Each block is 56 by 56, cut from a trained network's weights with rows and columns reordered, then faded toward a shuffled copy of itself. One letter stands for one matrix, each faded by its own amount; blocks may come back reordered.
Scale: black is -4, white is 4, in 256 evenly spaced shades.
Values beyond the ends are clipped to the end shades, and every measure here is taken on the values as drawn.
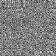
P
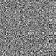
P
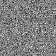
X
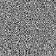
P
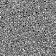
X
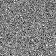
X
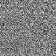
P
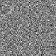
P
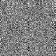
P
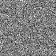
X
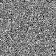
X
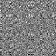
P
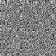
P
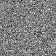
X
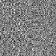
P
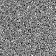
X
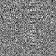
P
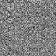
P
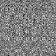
P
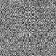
P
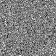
X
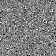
X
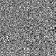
P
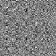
P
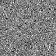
X
